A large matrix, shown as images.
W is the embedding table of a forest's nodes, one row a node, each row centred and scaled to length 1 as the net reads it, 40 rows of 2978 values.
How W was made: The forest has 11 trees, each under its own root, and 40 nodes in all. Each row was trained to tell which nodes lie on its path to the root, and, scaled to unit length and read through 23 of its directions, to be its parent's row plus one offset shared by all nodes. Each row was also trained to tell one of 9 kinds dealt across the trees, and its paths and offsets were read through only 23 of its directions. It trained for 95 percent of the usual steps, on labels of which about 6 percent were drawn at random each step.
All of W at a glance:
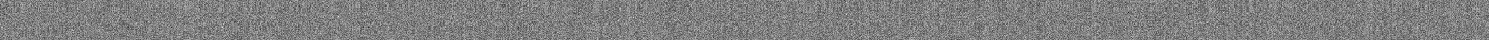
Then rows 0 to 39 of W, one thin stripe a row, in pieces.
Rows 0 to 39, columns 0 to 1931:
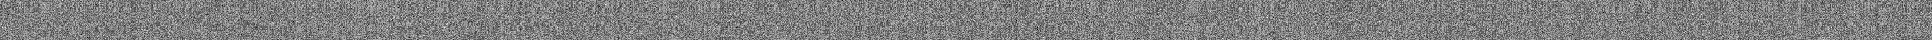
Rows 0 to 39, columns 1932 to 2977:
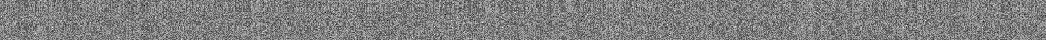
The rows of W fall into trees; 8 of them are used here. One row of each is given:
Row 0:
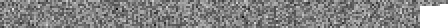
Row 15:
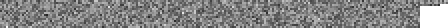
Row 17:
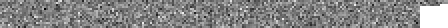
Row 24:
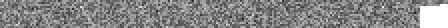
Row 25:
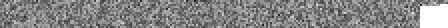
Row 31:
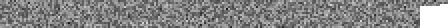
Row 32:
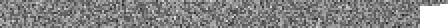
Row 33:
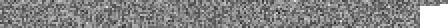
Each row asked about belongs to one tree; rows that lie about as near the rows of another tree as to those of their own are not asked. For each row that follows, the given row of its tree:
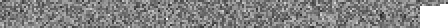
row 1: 15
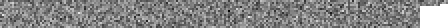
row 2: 24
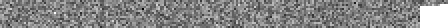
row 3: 25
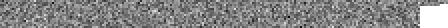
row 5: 17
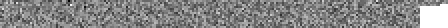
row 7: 24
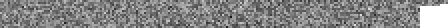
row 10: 24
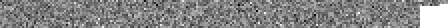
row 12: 17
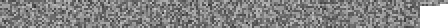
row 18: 25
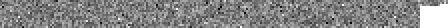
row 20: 17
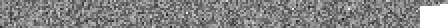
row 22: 25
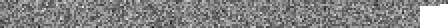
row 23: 33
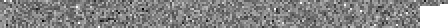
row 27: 17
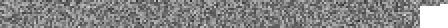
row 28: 32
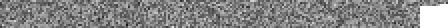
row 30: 0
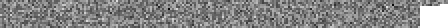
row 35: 31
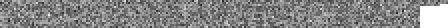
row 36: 15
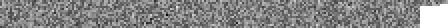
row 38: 25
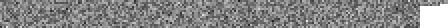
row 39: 32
